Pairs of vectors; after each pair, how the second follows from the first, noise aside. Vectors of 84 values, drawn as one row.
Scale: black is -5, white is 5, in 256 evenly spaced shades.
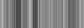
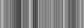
copied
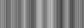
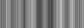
negated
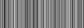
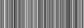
negated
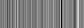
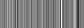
negated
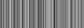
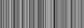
copied
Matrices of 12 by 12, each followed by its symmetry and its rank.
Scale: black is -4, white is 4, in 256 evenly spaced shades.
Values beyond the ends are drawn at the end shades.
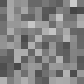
neither, full rank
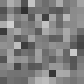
antisymmetric, full rank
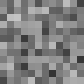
neither, full rank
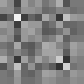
symmetric, rank two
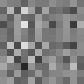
neither, rank two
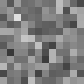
neither, full rank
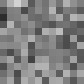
antisymmetric, full rank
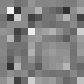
symmetric, rank two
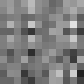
neither, rank two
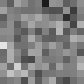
antisymmetric, full rank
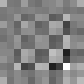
symmetric, rank two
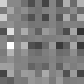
neither, rank two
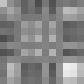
symmetric, rank two
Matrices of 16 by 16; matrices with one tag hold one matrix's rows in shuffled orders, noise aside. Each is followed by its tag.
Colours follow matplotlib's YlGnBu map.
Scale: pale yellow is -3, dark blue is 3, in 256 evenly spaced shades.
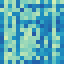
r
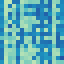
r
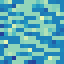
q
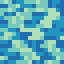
q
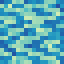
q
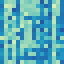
r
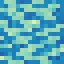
q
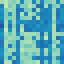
r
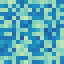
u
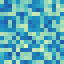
u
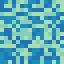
u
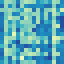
r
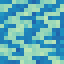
q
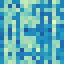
r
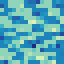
q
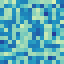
u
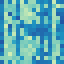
r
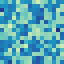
u
